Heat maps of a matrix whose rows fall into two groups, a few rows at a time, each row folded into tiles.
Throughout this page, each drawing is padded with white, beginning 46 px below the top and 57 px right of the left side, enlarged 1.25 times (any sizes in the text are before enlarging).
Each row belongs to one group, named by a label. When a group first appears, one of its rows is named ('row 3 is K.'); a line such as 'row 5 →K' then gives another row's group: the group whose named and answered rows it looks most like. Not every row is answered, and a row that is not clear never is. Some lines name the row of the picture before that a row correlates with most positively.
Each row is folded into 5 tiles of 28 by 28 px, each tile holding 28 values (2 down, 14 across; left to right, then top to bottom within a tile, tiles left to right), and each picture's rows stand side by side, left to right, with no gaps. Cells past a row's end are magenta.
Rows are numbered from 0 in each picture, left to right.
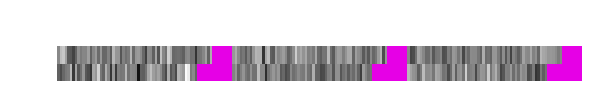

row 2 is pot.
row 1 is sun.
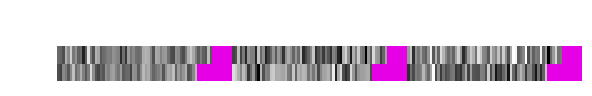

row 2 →sun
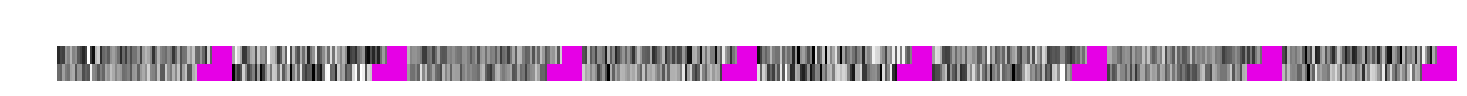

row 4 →pot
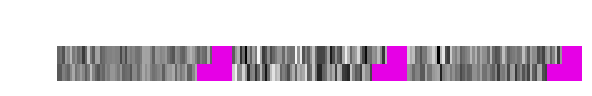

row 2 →sun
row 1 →sun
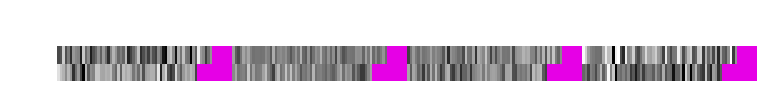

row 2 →pot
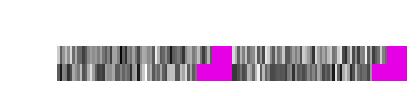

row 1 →sun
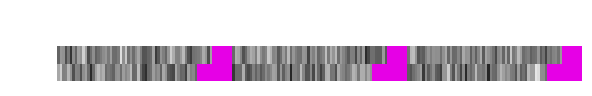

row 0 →sun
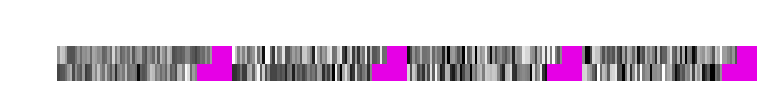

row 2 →pot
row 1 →sun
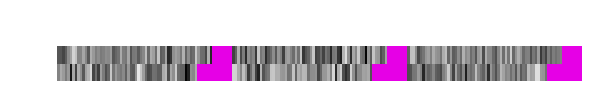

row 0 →pot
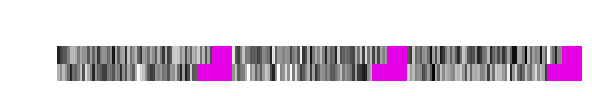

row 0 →pot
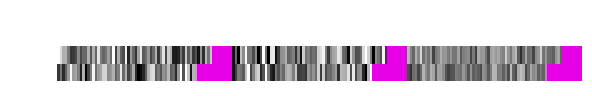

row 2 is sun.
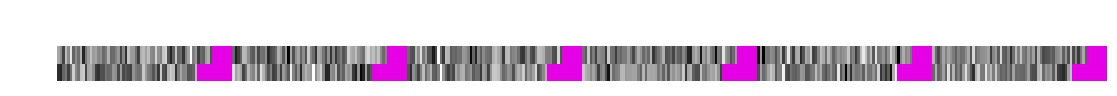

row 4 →sun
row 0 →sun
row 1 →pot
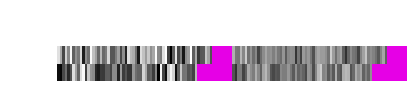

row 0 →sun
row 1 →sun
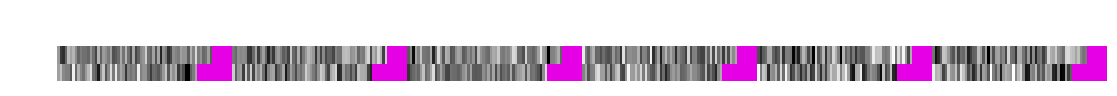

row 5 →pot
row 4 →pot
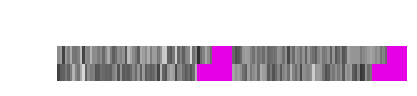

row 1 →pot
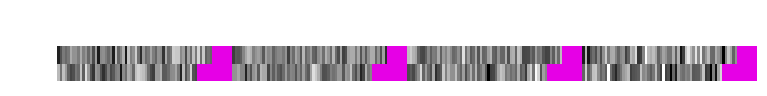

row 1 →pot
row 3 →sun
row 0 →pot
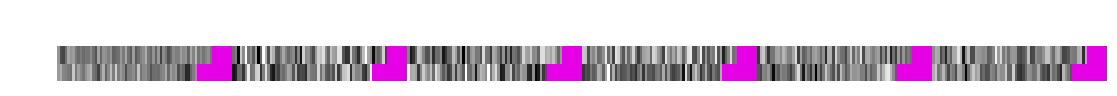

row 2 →pot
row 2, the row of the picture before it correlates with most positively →0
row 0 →pot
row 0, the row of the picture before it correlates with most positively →1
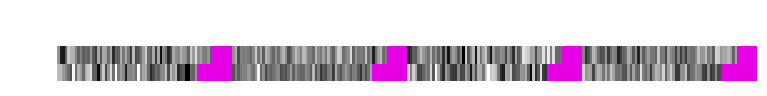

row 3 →pot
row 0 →pot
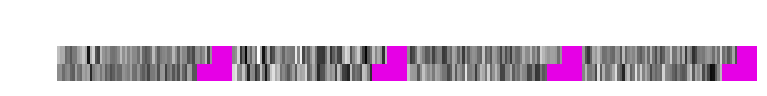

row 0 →sun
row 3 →pot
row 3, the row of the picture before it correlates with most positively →0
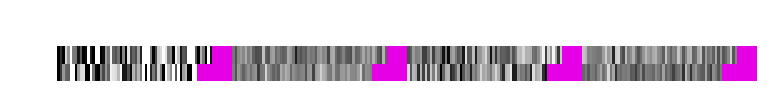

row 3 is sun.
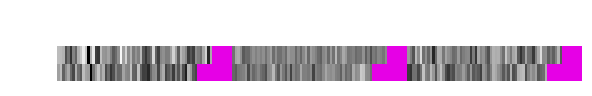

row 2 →sun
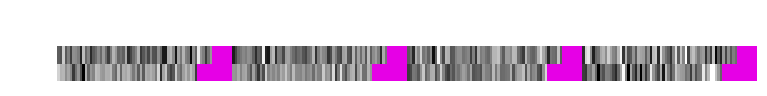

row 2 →sun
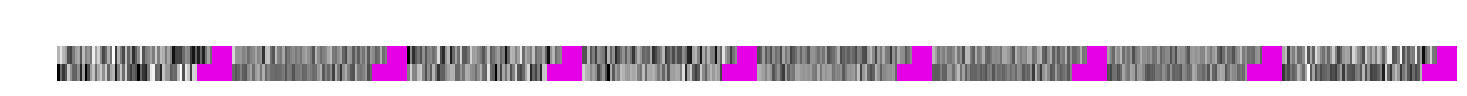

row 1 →sun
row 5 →sun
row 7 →sun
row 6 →sun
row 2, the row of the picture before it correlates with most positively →1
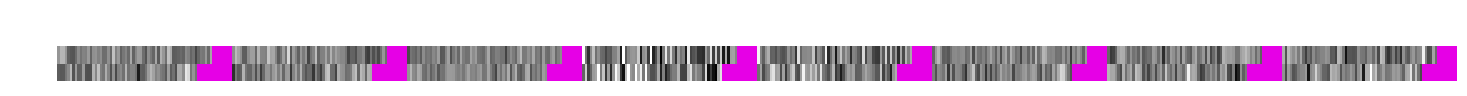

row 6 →pot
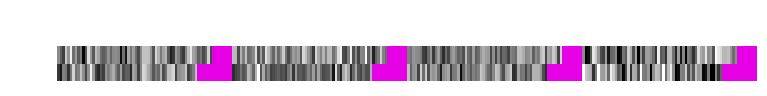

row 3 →pot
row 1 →sun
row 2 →pot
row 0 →sun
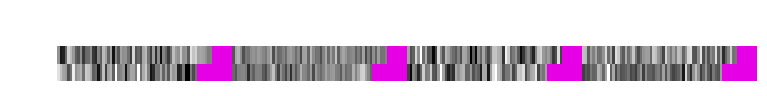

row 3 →sun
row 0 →pot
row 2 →sun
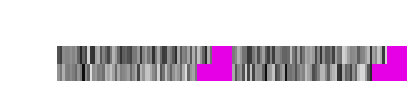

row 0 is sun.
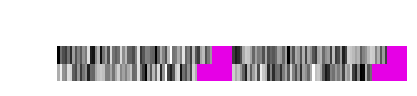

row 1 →pot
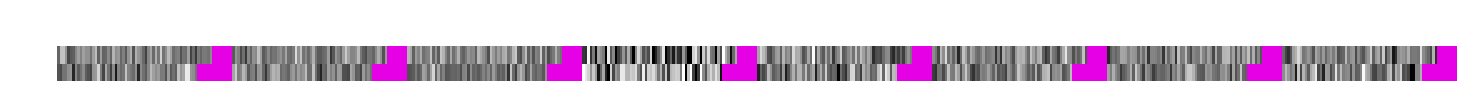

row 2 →sun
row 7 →pot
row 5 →sun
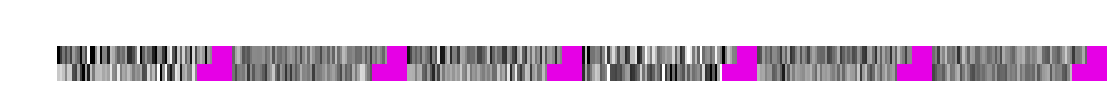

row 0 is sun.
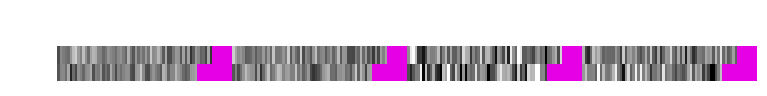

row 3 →pot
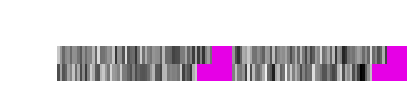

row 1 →pot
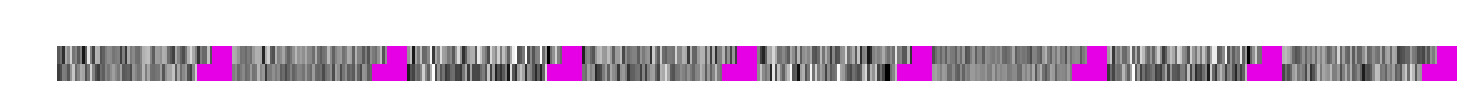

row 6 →sun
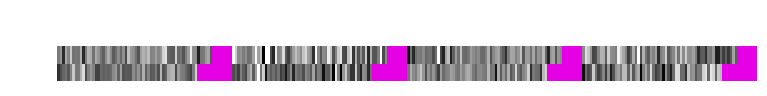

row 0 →sun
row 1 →sun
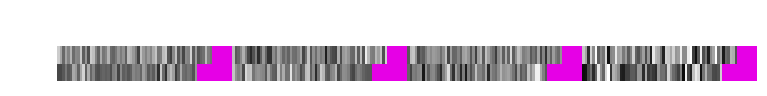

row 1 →pot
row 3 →sun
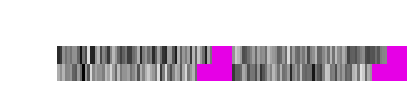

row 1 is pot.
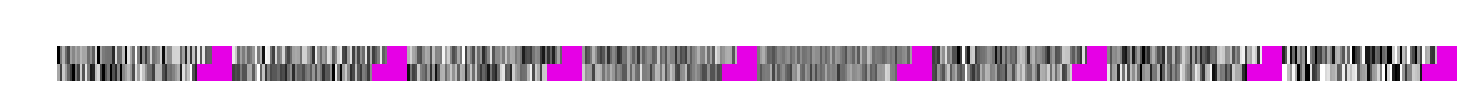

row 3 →pot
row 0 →pot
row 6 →pot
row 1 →sun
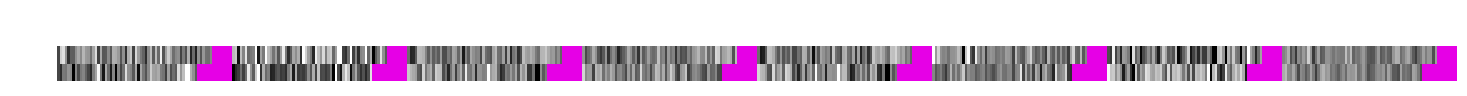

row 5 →sun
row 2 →pot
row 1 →sun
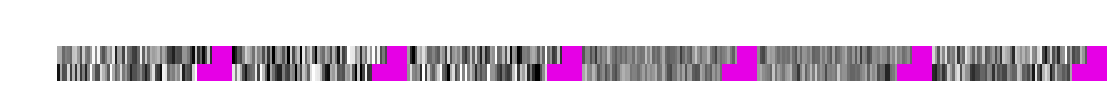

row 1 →pot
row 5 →sun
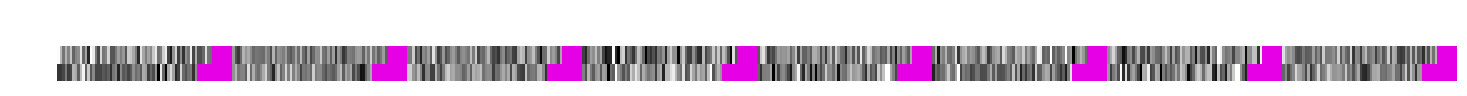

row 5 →sun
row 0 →sun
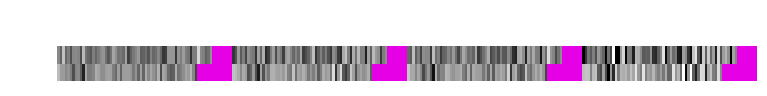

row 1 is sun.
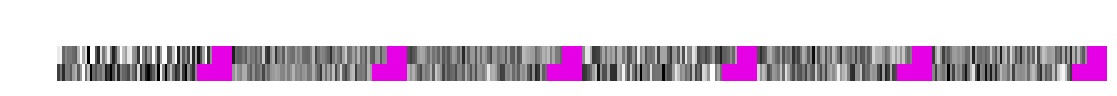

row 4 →pot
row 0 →sun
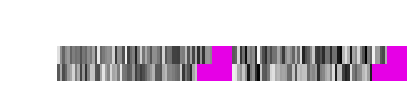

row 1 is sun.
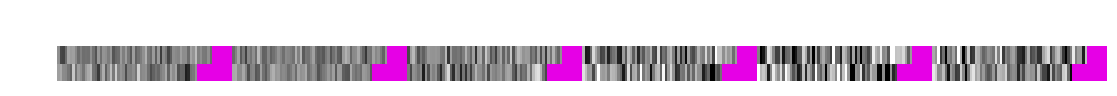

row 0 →pot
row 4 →pot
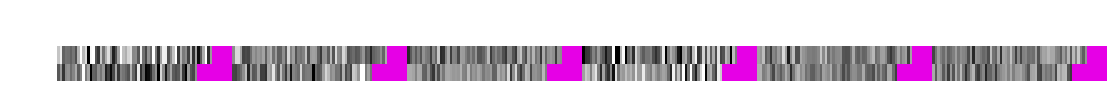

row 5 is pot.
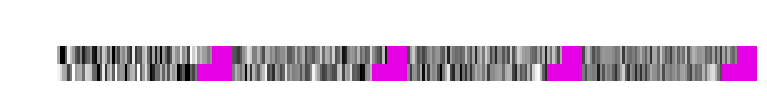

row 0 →pot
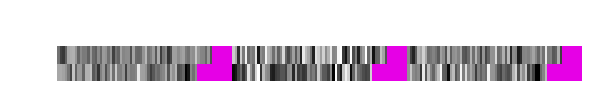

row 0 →pot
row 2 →pot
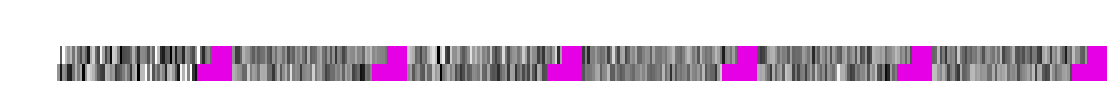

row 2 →sun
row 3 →sun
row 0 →sun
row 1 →pot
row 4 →pot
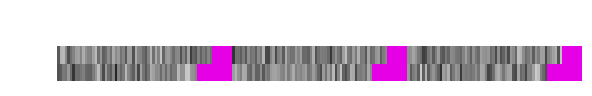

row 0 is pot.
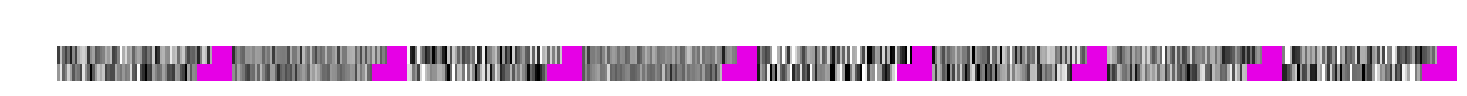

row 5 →pot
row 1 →pot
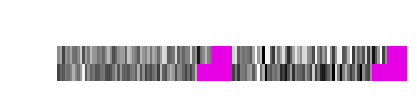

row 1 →sun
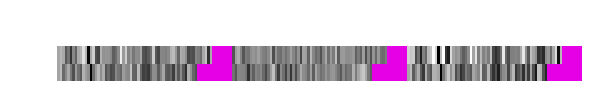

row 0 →sun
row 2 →sun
